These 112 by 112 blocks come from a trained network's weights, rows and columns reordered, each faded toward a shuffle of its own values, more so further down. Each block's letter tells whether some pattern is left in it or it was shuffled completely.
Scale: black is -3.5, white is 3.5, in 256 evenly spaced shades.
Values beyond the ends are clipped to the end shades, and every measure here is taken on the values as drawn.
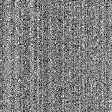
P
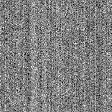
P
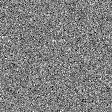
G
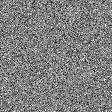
G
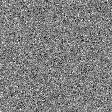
G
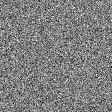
G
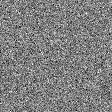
G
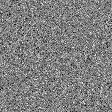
G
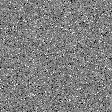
G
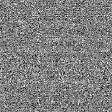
P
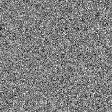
P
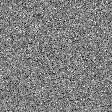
G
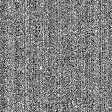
P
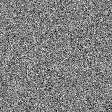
G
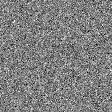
G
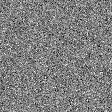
G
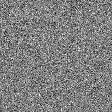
G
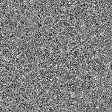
P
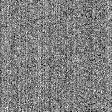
P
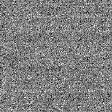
P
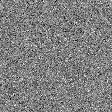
G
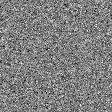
G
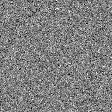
G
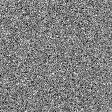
G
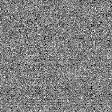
P
